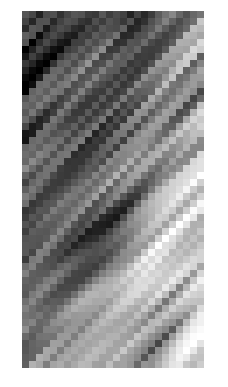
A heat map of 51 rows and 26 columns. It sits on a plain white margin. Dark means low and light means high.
The ninth with the highest average is the bottom right. There is an overall slope up to the bottom right. The top left is the ninth with the lowest average. On average the colour sits 50% of the way up the scale. Streaks slant up to the right.
